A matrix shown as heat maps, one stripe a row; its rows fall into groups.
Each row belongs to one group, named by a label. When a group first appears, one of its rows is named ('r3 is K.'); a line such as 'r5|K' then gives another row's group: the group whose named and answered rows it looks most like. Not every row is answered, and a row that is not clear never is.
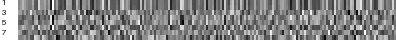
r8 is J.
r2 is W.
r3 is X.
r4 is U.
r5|U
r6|W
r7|U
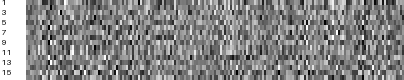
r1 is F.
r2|F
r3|U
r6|J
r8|F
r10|X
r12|F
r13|J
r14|U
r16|J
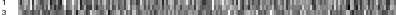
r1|X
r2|X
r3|U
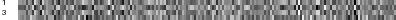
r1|J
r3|J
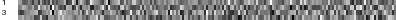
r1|U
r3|U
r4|F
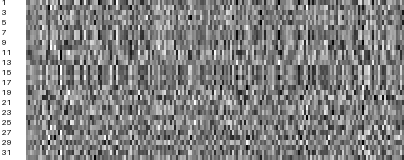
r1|W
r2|J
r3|X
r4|U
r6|J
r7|W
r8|W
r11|U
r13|U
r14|W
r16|W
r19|U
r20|F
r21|X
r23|J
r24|F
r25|X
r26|J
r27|W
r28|F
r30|F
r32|X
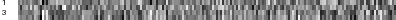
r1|F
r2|X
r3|J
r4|J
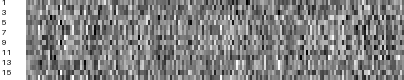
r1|F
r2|W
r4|F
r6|X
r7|X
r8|F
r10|F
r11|F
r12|F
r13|U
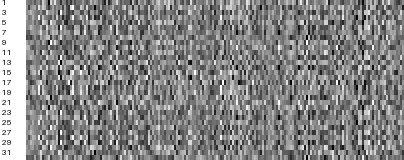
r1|J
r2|X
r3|W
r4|X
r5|J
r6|W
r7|W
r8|F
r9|J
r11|J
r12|W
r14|W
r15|X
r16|U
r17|U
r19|X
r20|F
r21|U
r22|J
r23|W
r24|W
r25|X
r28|X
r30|J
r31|X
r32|F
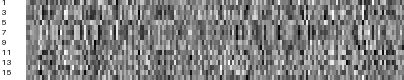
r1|U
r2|F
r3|F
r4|F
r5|J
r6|W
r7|W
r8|W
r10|X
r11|F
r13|F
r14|X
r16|F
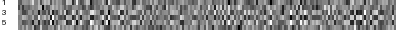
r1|W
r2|F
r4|W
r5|U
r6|F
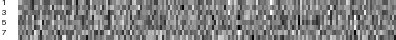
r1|U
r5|F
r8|X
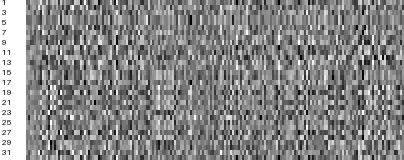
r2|X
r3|J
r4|U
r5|U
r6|X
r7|J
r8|U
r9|U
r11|W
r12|F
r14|U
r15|J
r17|U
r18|J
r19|W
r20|J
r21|X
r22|J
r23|F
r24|X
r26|J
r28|J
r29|F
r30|F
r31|X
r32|W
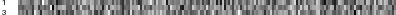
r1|J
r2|U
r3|J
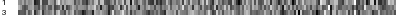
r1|F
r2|U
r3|F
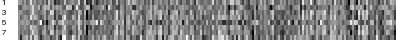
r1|X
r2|W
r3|X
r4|X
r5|F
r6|X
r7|X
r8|X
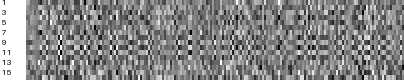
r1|U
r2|X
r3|J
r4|W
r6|X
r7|U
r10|W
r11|U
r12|W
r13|X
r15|U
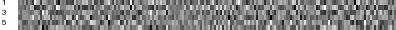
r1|J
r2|F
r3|J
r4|W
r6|F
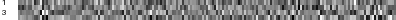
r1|F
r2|F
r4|F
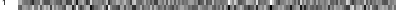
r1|U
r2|W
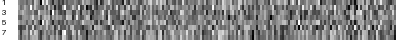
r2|X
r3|W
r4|W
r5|J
